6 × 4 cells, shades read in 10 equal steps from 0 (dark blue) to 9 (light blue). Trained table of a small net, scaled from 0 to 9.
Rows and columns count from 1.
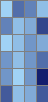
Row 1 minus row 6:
6 -4 -2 5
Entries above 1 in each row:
4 4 4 4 3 4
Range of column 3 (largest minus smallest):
2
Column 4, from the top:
8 2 7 4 0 3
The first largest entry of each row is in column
1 2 1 2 2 2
